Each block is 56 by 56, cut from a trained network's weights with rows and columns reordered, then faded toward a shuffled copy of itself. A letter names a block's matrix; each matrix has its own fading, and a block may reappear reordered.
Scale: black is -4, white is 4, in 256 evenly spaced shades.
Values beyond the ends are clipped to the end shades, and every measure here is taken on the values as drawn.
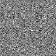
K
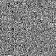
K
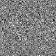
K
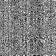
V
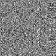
K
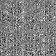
V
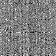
V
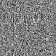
K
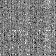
V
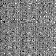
V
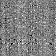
V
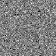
K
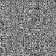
K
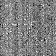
V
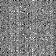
V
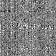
V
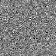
K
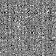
V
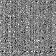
V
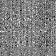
V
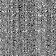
V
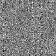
K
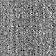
V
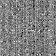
V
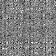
V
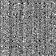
V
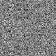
K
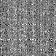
V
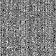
V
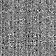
V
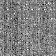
V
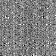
V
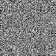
K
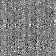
V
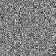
K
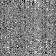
V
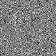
K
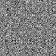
K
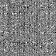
V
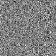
K
